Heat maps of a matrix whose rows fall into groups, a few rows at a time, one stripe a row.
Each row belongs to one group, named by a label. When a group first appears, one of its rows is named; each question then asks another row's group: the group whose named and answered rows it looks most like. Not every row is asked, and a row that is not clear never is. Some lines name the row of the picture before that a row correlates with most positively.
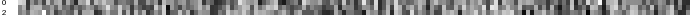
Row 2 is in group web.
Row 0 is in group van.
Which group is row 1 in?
web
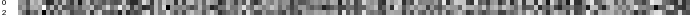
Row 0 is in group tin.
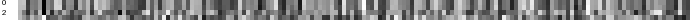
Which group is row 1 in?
van
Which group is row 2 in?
tin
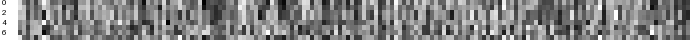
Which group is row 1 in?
van
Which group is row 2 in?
van
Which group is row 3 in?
van
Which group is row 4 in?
web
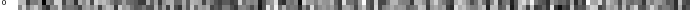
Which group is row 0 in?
van
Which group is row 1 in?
van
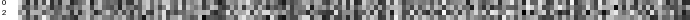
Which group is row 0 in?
tin
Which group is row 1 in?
tin
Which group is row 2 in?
web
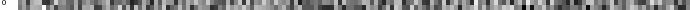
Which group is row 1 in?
web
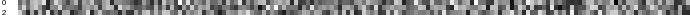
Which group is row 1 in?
van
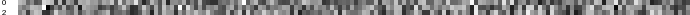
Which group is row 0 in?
van
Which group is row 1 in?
tin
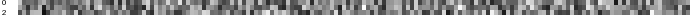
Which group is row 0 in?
tin
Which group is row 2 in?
web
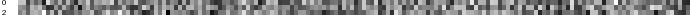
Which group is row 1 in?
tin
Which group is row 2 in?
web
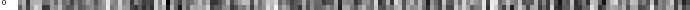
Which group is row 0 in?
web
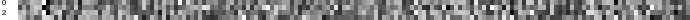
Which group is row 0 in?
tin
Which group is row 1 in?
web
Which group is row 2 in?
van
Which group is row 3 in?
van
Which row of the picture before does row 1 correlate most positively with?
1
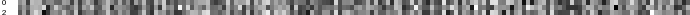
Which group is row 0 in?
web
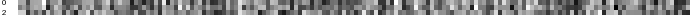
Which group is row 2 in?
van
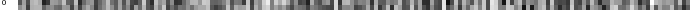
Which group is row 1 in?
web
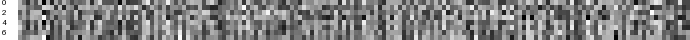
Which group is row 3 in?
web
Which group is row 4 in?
tin
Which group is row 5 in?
tin
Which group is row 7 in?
tin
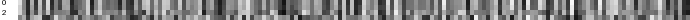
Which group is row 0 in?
tin
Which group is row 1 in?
tin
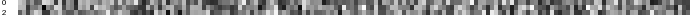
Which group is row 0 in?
van
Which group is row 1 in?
van
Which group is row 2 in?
web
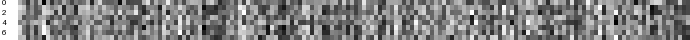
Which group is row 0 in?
tin
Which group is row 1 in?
van
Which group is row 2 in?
van
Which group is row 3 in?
tin
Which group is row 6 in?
tin
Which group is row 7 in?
van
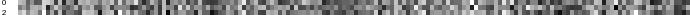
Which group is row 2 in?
van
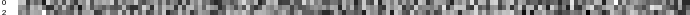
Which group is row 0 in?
van
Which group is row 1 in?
tin
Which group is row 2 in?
web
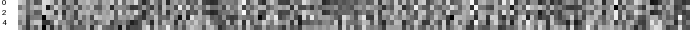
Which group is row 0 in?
van
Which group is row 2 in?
van
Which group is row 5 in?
tin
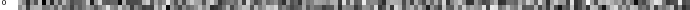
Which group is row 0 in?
tin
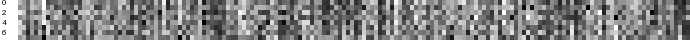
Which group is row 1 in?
web
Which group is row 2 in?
van
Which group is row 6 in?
tin
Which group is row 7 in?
van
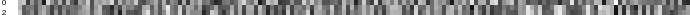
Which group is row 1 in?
tin
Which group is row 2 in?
tin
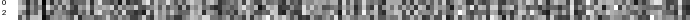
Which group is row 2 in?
tin
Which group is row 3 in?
web
